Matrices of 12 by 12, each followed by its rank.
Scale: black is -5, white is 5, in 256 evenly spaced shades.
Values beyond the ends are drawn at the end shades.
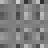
one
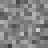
full rank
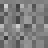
two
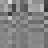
two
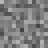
full rank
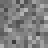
full rank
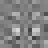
two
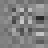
two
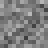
full rank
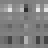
one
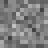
full rank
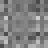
two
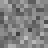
full rank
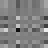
one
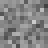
full rank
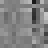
two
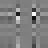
one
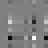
one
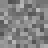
full rank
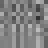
two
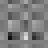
one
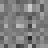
two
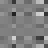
one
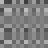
one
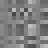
two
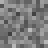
full rank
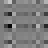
one
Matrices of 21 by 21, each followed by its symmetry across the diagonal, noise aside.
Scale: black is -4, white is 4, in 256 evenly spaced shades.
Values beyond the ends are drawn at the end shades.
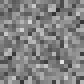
symmetric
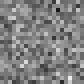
neither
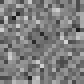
symmetric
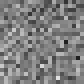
antisymmetric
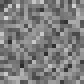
symmetric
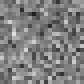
antisymmetric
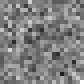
symmetric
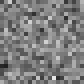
neither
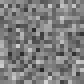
neither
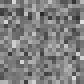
neither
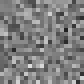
antisymmetric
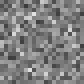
symmetric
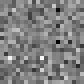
antisymmetric
